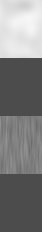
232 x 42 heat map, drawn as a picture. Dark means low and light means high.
It is made of 4 by 1 panels. Panel 1,1: very high, smooth, faint in contrast. Panel 2,1: low, flat. Panel 3,1: middling, streaked downward, faint in contrast. Panel 4,1: low, flat.
